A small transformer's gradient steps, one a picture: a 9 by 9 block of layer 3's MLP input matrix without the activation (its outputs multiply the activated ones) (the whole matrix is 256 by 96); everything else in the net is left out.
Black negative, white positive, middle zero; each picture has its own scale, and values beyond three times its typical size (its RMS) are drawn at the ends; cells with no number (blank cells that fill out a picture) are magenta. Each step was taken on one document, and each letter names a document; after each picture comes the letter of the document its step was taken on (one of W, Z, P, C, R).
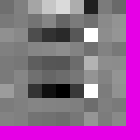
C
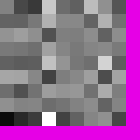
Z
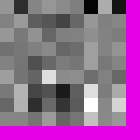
C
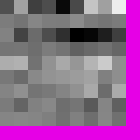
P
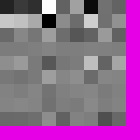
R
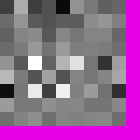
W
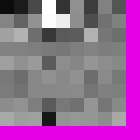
R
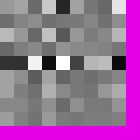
W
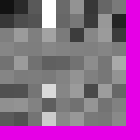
R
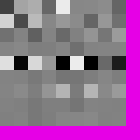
P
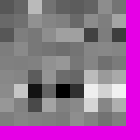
C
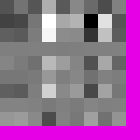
R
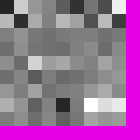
C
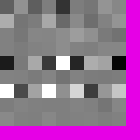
W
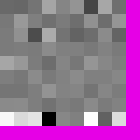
R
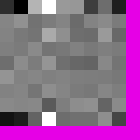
Z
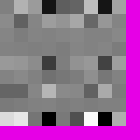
Z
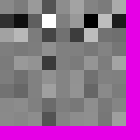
R
